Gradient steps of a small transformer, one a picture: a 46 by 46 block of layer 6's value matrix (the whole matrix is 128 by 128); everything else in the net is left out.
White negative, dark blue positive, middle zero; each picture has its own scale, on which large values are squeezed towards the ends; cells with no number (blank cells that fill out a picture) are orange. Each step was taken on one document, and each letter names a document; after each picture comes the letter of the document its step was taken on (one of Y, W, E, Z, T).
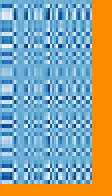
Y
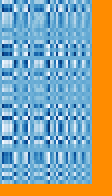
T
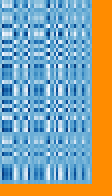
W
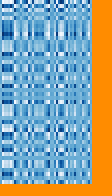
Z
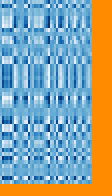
T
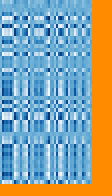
W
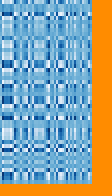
Z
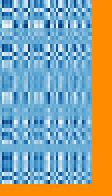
T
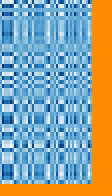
Z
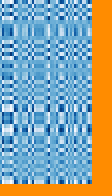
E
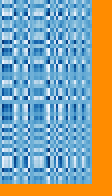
W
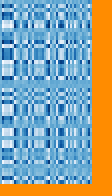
Z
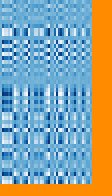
W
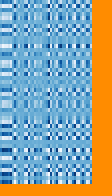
Y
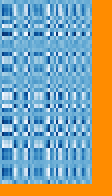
T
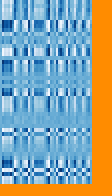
E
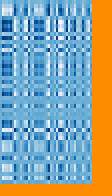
E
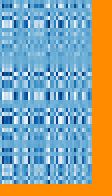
T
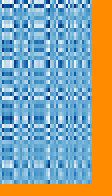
T
